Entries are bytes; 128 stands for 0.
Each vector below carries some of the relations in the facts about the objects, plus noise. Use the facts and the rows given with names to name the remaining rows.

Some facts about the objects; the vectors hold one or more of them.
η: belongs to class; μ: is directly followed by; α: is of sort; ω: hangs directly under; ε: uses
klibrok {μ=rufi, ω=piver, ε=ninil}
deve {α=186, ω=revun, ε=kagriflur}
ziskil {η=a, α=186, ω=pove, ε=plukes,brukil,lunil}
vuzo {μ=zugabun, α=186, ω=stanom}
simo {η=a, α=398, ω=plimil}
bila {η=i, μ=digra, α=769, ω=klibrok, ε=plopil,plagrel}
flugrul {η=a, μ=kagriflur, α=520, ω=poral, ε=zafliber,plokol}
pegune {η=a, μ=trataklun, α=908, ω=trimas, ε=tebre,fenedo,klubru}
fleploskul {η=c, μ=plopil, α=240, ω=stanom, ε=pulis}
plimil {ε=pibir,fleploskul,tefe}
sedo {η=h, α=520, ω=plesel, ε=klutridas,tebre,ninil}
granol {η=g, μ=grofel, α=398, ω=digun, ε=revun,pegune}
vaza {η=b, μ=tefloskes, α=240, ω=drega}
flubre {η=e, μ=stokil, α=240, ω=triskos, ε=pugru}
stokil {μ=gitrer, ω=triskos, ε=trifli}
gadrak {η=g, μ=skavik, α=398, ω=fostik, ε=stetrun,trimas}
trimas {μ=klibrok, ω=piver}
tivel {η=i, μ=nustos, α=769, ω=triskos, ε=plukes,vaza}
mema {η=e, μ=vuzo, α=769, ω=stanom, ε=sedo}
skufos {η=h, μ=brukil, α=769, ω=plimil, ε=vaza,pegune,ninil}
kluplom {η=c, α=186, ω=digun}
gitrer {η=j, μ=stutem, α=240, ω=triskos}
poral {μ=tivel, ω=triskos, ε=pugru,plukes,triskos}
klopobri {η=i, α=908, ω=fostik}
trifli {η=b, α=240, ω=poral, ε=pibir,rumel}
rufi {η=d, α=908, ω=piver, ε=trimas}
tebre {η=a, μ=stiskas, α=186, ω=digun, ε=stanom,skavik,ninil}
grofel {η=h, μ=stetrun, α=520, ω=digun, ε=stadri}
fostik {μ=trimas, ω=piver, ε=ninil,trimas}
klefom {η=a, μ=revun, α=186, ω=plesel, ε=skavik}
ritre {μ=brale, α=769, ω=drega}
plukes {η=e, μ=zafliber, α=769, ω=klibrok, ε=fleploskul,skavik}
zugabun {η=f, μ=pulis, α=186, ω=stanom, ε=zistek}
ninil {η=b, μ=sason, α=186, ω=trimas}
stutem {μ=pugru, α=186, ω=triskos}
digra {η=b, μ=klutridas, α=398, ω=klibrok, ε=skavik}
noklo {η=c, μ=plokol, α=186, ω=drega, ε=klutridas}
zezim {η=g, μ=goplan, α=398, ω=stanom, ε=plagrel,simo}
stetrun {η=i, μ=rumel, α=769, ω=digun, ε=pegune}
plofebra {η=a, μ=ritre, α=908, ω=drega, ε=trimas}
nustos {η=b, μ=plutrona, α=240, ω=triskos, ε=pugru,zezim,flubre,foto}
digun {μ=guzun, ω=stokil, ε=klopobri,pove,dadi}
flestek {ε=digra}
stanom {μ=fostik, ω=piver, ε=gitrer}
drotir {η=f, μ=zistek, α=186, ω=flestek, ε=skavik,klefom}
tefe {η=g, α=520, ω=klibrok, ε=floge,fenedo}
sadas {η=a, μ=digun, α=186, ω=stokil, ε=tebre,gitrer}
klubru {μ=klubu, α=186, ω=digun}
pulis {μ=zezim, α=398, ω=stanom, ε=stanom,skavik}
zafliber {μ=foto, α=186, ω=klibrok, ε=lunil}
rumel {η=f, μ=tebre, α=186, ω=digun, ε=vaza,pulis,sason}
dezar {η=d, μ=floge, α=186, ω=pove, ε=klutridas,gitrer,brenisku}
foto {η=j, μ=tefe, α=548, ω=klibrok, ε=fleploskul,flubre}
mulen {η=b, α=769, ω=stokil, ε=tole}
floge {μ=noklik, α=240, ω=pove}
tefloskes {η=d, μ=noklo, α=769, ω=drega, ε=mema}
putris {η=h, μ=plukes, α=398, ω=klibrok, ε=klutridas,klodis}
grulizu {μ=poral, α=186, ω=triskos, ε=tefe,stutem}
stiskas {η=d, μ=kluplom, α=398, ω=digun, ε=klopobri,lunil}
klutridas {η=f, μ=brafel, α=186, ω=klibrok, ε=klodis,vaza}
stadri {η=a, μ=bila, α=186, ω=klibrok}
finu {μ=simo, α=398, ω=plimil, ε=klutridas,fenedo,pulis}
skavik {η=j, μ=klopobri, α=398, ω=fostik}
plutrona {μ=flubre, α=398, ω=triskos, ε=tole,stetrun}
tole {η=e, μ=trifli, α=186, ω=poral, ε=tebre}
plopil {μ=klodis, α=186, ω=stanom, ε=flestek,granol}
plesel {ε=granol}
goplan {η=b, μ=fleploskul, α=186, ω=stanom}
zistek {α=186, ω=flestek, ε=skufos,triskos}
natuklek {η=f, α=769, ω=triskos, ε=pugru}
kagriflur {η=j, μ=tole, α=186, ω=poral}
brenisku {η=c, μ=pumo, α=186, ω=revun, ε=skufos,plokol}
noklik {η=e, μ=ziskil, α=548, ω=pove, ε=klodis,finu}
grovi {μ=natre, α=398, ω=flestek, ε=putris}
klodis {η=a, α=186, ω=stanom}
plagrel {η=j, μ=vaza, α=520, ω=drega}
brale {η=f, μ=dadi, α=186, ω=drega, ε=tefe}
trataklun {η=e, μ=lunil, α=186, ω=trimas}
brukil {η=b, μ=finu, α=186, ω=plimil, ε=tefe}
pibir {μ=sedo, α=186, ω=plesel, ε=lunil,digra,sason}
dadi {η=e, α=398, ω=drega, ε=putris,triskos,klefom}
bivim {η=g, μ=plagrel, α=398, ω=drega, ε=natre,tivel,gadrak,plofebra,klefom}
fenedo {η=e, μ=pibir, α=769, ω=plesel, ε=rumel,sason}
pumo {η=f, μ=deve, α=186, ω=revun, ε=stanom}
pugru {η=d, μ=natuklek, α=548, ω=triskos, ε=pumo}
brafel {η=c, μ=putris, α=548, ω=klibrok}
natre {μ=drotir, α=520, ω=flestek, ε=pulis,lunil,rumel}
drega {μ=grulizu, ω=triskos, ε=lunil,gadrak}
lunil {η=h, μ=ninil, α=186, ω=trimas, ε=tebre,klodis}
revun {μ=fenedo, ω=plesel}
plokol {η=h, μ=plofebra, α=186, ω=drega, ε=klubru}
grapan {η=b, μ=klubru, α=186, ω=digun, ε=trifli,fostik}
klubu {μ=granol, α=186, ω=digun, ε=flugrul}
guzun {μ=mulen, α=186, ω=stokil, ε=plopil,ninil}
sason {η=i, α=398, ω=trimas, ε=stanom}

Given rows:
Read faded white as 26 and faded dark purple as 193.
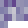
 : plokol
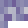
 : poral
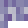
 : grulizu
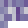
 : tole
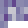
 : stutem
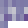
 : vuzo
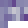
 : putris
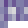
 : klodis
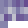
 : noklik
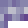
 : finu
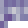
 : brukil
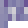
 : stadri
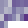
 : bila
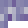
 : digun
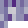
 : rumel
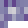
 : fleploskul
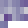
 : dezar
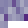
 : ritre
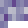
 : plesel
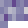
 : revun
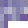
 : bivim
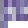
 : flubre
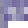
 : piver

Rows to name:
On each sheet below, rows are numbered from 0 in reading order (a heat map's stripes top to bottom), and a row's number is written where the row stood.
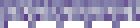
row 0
skavik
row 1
grapan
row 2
grofel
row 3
gadrak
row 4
digra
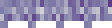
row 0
skufos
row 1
plopil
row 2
fenedo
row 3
pegune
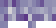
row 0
dadi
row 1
mulen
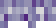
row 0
stiskas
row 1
tebre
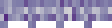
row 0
rufi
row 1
granol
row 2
sadas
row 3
floge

